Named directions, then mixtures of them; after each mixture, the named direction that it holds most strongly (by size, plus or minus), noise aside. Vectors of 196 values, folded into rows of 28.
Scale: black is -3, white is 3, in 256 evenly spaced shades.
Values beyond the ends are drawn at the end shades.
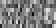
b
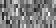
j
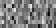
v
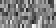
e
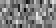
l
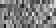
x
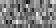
l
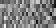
x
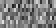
v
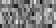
b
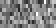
l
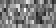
l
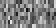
e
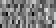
b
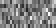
j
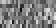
b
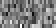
e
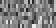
e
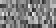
x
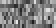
b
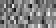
v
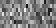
l
